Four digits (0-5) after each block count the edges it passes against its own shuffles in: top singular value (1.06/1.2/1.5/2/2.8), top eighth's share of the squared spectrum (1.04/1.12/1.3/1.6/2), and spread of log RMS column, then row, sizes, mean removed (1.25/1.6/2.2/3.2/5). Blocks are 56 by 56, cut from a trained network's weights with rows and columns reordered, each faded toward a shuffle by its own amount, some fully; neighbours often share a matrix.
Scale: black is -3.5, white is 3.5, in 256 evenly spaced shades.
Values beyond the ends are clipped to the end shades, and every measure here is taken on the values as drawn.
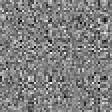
4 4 3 2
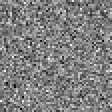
2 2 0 0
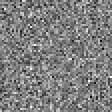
2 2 0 0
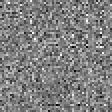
3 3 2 1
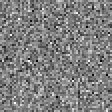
2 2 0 0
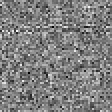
4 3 1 2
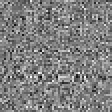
4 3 0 2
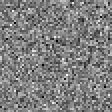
0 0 0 0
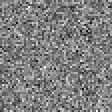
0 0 0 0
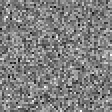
0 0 0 0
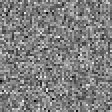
0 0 0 0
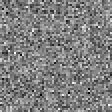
1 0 0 0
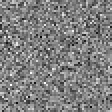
2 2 1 0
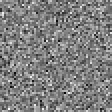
1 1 0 0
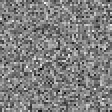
2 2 0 0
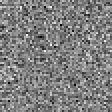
3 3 0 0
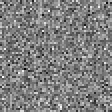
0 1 0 0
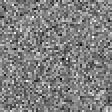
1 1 0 0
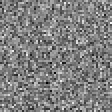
3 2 0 1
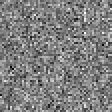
3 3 1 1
